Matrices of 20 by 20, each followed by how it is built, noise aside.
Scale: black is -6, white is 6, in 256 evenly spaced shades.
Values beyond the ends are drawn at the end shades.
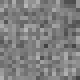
low rank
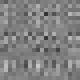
low rank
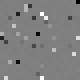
sparse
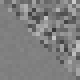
upper triangular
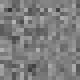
low rank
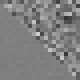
upper triangular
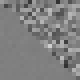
upper triangular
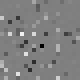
sparse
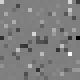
sparse
